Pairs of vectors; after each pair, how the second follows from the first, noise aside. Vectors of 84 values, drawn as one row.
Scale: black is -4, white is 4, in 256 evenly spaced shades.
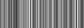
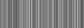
shrunk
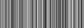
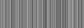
shrunk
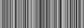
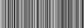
wrapped around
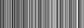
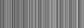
shrunk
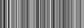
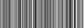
wrapped around
